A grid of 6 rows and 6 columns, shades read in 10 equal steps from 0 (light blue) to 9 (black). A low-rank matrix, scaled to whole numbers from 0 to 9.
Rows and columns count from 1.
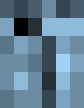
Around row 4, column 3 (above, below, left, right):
3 3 3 6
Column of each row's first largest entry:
2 2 4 4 4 4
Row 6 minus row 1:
-1 -3 -2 3 -4 -2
